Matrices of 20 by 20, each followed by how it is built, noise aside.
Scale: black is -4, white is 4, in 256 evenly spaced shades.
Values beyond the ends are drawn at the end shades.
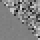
upper triangular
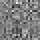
low rank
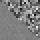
upper triangular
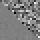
upper triangular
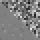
upper triangular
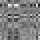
low rank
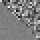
upper triangular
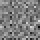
low rank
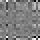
low rank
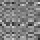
low rank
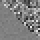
upper triangular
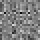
low rank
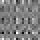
low rank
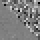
upper triangular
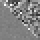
upper triangular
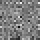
low rank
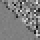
upper triangular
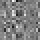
low rank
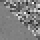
upper triangular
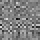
low rank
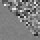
upper triangular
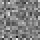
low rank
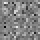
low rank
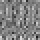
low rank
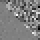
upper triangular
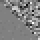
upper triangular
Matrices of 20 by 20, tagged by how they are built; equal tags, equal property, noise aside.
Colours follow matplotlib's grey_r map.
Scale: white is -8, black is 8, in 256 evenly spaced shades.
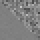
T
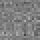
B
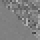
T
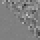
T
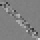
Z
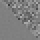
T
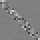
Z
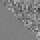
T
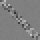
Z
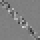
Z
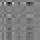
B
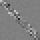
Z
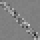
Z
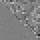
T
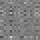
B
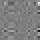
B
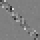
Z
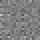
B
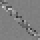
Z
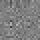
B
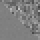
T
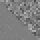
T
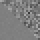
T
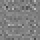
B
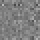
B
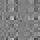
B
